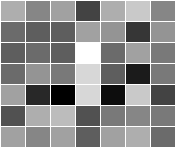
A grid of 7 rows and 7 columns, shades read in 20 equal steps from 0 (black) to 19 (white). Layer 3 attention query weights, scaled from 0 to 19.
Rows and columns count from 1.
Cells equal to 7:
6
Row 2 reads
8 7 7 12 11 4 11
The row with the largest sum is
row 1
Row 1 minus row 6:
7 -3 -2 -1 4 5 1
